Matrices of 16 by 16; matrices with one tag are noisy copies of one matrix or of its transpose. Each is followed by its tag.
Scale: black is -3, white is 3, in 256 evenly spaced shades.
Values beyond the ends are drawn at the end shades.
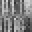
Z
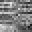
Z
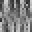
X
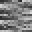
X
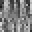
X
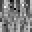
X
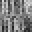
Z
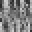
X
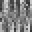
X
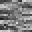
X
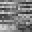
Z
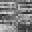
Z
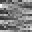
X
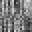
Z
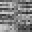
Z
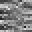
X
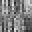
Z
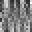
X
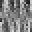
X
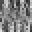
X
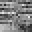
Z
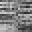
Z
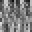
X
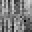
Z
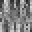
X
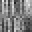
Z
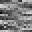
X
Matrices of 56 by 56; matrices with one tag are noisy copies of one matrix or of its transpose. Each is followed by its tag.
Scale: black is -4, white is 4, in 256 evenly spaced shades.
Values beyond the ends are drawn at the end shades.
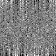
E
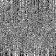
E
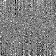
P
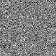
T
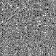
T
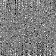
P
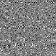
T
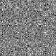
T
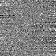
P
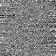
P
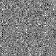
T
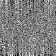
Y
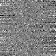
P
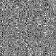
T
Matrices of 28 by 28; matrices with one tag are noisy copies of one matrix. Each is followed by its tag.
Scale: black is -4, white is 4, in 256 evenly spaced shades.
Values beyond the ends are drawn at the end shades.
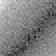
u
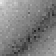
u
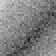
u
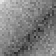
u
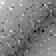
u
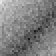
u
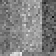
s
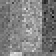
s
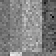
s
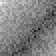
u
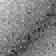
u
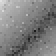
u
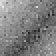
u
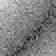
u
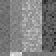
s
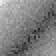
u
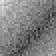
u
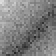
u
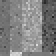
s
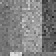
s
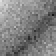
u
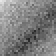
u
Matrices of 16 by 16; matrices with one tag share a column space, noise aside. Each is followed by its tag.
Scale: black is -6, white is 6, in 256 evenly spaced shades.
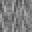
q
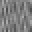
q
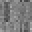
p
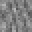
q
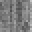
p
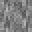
q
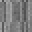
p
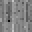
p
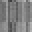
p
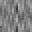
q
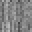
p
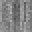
p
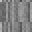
p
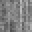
p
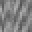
q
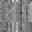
p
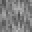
q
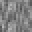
q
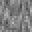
q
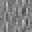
q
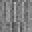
p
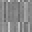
p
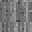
p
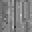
p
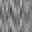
q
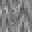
q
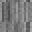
p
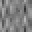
q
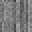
p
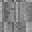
p
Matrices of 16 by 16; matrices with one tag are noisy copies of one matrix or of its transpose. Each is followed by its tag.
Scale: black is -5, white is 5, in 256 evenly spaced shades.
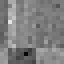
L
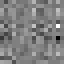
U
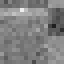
L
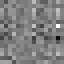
U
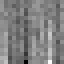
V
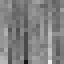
V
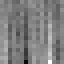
V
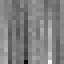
V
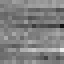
V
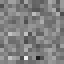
U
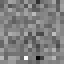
U
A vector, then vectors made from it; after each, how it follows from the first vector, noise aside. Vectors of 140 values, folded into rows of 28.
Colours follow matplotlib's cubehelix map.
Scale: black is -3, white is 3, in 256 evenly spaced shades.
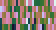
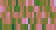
shrunk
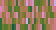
shrunk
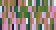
sign-scrambled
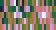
wrapped around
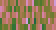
shrunk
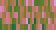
shrunk
